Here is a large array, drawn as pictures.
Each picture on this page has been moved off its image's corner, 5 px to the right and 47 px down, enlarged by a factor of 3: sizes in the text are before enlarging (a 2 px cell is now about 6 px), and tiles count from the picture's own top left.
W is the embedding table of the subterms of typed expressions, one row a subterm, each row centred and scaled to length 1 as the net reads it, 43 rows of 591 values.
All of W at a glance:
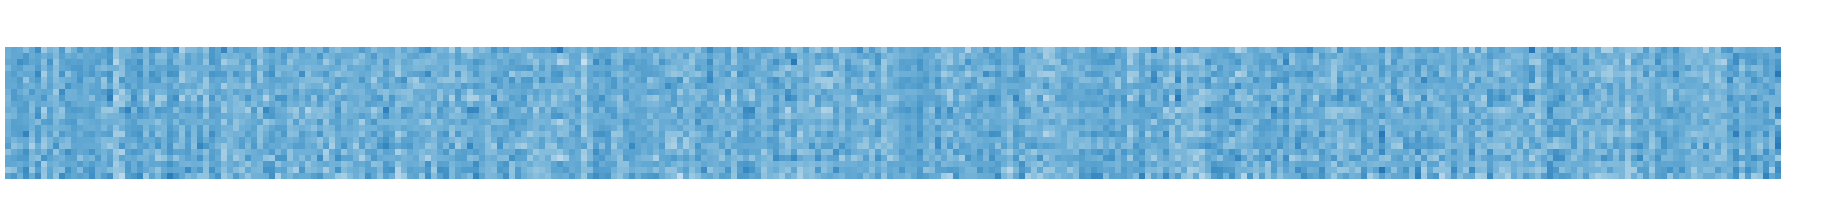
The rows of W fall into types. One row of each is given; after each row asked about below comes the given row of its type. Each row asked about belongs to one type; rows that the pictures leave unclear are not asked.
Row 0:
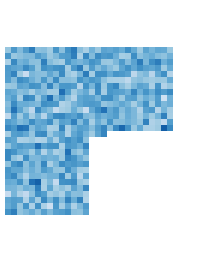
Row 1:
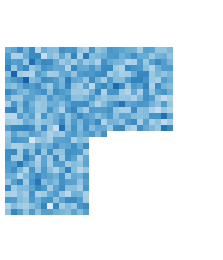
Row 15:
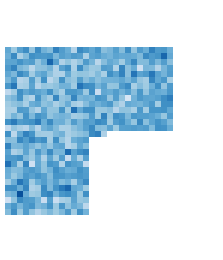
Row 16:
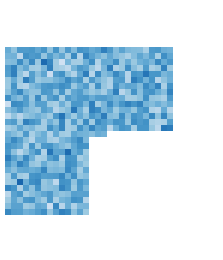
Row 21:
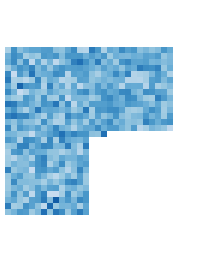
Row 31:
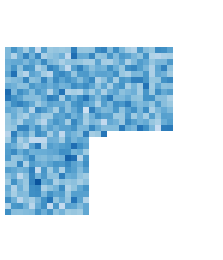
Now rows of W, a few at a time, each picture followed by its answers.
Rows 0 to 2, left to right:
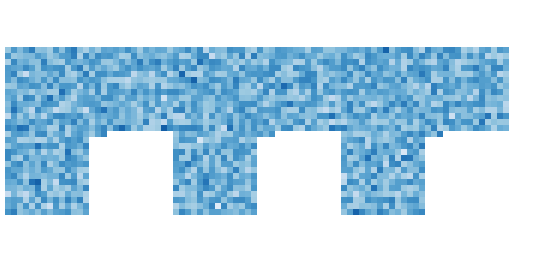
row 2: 1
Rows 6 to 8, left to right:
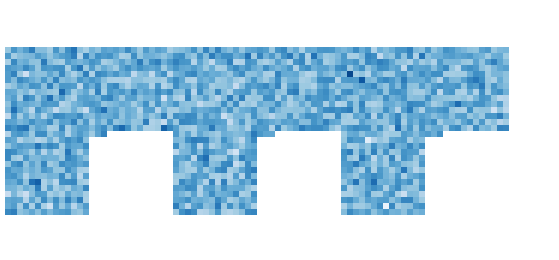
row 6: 0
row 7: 15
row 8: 1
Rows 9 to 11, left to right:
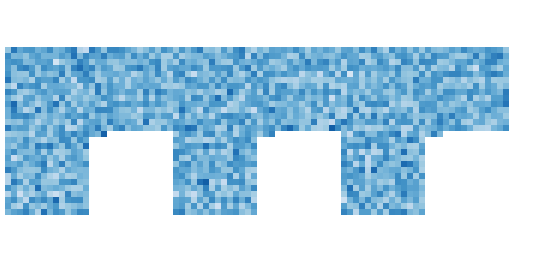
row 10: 0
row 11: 0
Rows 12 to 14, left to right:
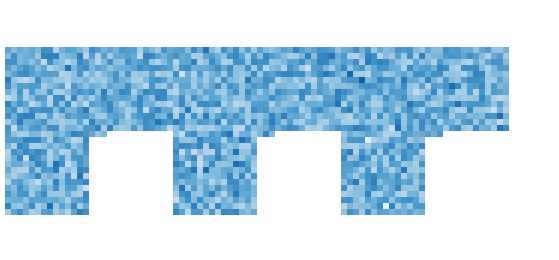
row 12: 21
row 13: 0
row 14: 1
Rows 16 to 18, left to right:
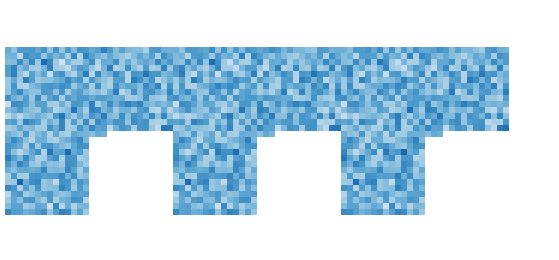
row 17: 16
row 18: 16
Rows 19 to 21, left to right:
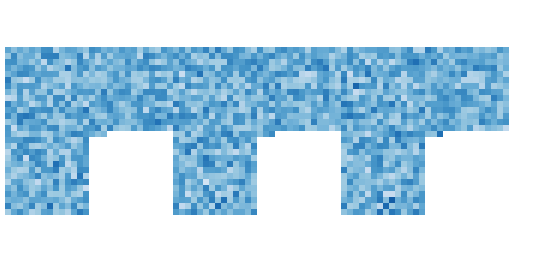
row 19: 21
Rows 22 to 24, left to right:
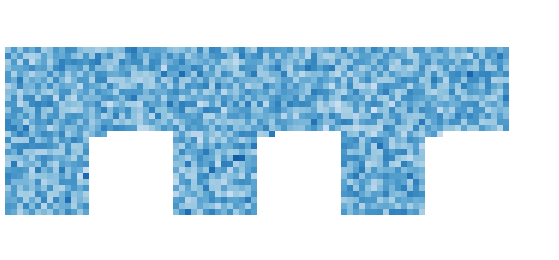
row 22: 0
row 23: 21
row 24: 16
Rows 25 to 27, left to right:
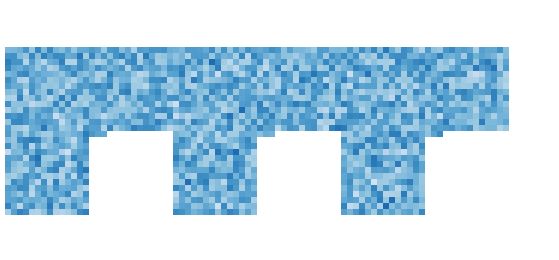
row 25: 15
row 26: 16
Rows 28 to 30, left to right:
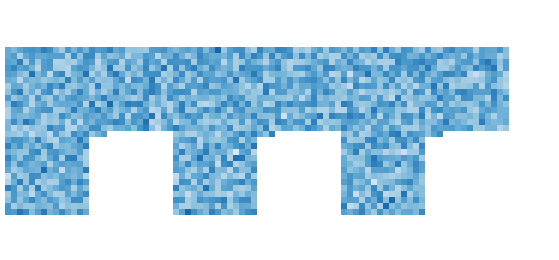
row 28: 16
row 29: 1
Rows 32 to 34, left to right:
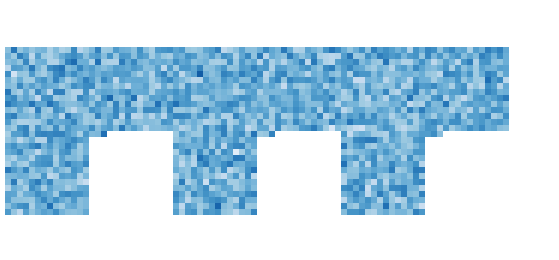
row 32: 31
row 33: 31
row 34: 15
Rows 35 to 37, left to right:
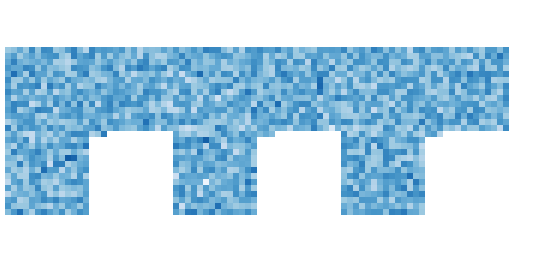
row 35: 21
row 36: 16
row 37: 16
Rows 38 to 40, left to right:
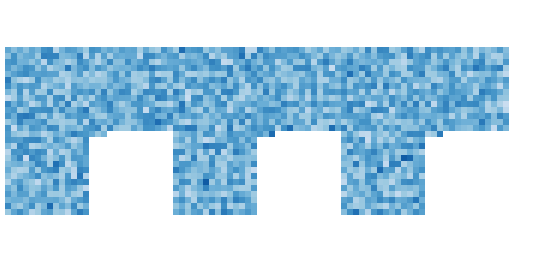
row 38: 21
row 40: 21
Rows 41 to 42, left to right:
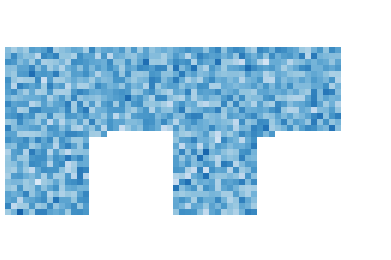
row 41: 21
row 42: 1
